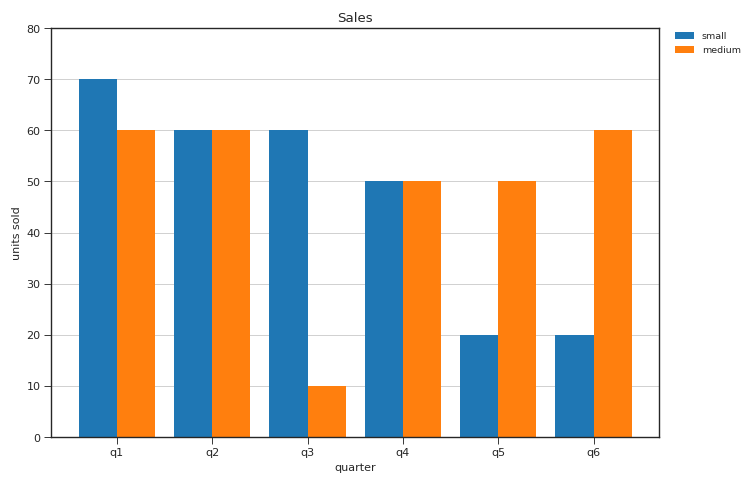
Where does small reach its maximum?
q1
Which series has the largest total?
medium
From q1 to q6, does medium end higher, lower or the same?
the same
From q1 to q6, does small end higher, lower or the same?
lower
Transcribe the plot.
Title: Sales
x-axis: quarter, ticks q1 q2 q3 q4 q5 q6
y-axis: units sold, ticks 0 10 20 30 40 50 60 70 80
Legend: small, medium
Values:
small: 70 60 60 50 20 20
medium: 60 60 10 50 50 60
